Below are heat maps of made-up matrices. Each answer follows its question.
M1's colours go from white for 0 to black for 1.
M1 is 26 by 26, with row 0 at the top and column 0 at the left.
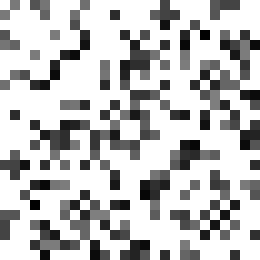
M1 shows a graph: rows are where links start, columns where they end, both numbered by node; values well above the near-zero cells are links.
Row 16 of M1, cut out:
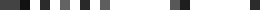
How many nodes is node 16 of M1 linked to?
10
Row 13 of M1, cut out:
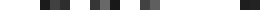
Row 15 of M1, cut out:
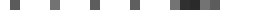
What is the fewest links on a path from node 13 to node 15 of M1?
1
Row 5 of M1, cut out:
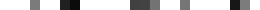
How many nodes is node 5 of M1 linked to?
9
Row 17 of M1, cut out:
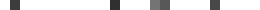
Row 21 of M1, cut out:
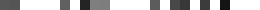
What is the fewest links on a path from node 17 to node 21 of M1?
1
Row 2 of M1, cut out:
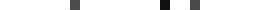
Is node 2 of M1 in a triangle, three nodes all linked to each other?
no
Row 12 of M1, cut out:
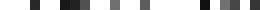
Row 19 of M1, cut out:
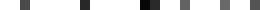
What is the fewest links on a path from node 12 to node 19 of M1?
2
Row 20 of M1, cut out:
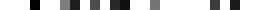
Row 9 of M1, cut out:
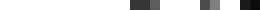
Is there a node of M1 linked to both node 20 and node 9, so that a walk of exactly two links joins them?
yes
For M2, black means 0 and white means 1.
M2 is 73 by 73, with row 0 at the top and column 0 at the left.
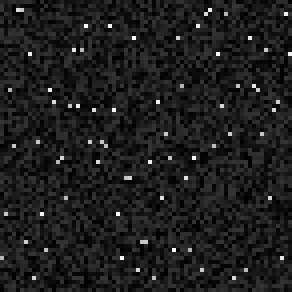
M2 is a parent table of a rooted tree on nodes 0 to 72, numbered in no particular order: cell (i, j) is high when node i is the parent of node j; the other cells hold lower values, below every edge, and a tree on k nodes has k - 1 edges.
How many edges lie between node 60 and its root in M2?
0
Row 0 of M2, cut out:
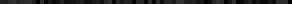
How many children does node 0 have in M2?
0
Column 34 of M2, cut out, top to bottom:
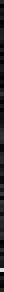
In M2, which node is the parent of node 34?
67
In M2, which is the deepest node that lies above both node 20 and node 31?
35
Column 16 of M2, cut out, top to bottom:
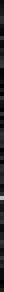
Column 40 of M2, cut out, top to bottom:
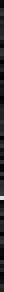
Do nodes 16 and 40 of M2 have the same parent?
yes
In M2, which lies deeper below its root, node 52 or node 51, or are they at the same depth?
node 52
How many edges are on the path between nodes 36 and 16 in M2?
4
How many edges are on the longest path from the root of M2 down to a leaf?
4
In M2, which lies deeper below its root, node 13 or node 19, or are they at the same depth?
the same depth
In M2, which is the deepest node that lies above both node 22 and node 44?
35
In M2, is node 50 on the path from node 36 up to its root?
no
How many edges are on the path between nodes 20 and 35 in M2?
3
